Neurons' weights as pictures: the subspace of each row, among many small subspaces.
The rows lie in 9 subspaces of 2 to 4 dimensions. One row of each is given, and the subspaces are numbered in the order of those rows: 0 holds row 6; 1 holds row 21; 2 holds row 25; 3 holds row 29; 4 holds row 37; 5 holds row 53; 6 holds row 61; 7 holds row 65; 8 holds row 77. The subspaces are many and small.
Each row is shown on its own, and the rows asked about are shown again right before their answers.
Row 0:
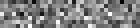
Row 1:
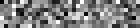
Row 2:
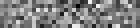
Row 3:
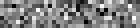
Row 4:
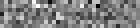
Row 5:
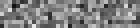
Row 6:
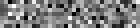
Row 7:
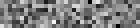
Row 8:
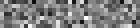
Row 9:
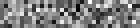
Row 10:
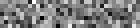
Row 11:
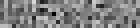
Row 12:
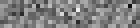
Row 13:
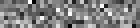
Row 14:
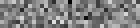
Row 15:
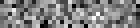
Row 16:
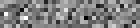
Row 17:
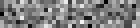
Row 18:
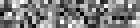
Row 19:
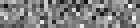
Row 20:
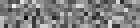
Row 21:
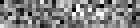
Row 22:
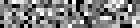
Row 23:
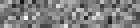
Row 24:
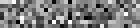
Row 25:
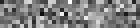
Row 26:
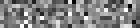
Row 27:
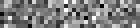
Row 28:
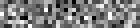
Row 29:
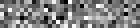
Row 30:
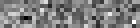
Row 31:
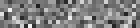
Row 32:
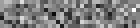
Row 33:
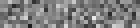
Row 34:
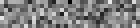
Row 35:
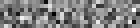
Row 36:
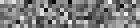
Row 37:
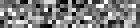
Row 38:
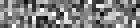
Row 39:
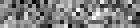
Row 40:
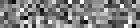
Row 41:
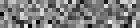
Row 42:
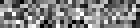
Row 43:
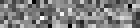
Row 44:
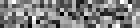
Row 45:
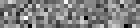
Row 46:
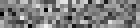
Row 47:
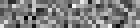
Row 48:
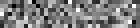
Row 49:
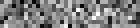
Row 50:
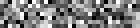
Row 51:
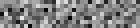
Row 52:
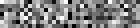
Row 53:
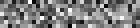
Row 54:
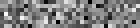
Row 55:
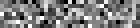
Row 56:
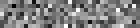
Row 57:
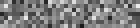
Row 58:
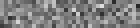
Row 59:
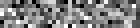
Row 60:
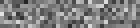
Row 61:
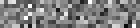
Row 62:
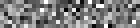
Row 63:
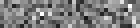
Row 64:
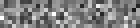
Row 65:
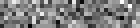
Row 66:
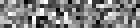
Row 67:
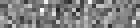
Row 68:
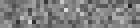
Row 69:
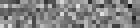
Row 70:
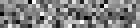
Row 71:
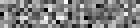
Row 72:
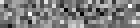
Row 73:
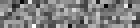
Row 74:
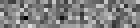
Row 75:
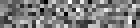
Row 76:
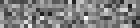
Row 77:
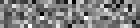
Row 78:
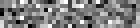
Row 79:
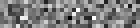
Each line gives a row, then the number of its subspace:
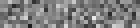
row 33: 4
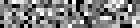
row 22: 8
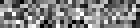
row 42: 1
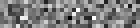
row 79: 0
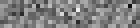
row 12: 0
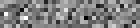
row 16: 6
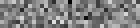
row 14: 2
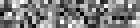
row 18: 1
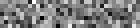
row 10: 5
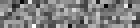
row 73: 1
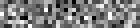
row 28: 4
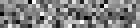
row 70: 5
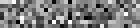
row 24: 2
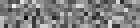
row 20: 7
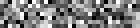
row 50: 5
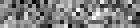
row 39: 7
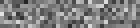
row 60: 1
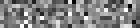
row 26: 8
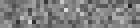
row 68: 1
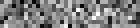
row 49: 7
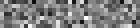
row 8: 8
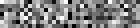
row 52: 3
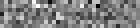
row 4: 6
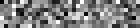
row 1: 1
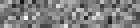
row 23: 7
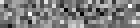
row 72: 1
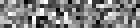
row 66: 3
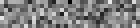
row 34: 2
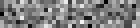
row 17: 4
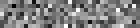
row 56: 0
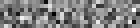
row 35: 3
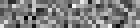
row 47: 0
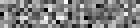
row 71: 3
